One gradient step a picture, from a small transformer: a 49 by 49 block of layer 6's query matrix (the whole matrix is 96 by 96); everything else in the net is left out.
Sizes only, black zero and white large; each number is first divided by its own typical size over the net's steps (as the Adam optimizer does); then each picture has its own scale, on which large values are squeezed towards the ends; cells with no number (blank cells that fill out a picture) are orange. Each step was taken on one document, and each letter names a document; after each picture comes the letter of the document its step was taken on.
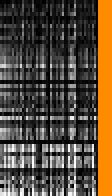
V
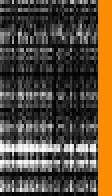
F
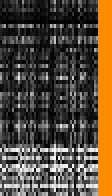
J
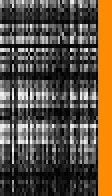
F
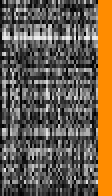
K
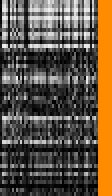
K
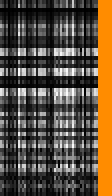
J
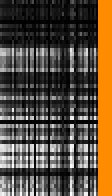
V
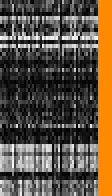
F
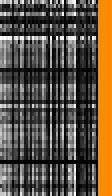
V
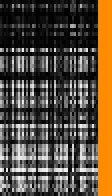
J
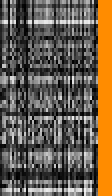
K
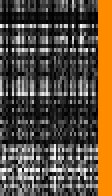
J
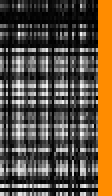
J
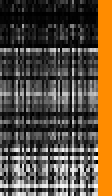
J
